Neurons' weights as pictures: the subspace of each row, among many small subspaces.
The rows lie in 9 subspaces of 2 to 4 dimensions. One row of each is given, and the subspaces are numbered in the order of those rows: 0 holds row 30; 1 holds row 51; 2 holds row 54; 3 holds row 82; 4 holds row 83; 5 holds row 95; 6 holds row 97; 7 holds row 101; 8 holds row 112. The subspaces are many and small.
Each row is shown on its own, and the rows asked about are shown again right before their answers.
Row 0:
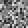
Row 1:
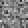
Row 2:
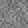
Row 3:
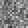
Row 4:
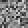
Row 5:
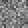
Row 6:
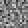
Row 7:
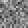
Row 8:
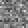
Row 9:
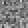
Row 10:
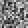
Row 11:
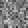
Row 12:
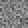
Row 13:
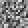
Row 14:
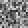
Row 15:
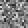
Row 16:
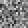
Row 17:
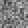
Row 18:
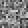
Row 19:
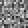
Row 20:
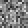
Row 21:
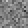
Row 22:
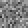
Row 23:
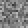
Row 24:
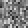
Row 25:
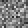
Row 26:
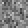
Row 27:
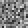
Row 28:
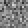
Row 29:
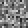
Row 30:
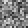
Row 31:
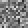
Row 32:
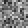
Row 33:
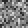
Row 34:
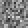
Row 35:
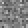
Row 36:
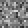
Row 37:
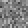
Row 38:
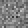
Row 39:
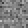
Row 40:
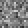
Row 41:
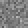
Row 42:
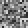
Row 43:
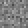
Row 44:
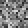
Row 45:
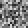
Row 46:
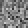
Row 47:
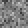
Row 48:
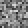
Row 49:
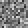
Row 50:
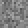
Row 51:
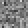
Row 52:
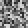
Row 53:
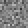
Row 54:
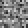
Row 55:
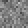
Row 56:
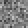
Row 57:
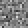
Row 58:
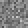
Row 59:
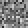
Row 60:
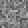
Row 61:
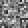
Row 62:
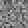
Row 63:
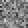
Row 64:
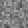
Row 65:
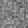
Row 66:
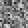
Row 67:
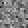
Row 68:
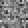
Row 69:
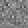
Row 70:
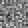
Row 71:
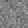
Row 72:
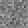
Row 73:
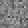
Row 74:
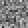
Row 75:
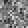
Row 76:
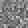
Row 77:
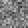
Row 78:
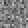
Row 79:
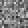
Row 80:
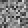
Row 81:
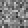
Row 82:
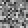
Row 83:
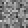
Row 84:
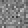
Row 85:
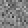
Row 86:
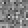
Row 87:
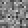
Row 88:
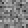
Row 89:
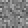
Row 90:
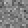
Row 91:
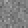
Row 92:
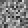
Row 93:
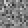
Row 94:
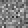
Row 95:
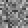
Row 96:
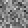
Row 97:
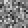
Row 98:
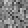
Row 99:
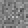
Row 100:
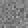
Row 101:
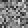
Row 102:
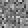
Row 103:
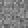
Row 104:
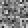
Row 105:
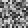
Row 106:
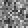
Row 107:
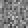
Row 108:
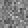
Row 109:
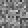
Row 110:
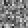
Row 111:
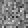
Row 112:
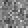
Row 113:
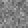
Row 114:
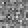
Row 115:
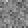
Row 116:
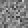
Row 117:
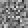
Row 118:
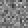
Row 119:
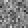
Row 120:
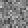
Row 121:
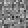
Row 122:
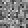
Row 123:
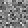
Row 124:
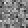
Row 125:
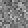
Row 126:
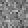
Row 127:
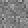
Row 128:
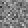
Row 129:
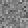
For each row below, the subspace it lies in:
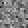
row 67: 4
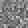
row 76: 5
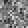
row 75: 8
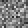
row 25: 0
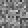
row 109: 4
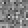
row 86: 3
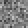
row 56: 6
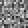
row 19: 6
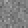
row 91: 6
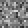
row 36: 6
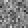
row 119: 6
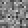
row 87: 3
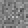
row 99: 0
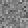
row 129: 2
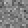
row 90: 4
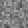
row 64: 1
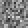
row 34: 7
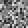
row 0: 8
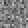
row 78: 4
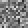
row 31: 7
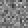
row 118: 3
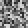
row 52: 1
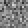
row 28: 4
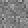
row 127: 6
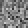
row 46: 5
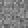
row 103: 6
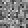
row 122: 3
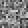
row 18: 4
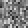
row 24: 5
